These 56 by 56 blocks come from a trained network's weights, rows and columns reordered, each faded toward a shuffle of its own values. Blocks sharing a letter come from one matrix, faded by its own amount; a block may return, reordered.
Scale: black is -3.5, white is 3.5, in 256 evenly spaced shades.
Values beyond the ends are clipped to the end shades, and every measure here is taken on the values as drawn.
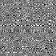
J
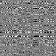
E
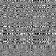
E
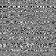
J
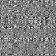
J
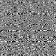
J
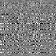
E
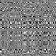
E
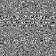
J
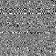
J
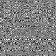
J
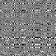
E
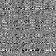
J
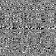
J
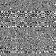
J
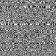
J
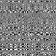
E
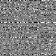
J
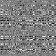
E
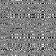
E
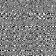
J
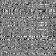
J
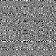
E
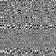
E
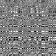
E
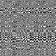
E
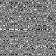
J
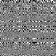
E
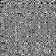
J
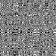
J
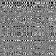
E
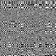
E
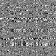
J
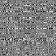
E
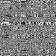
J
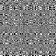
E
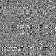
J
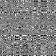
J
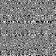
J
